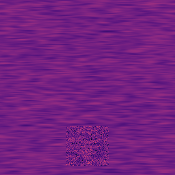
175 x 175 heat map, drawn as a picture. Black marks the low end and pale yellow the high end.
Mirror symmetry: none. Roughest part: bottom middle. Odd patch: rougher, in the bottom middle. Histogram: heavy tails on both sides. Grain: streaks across.
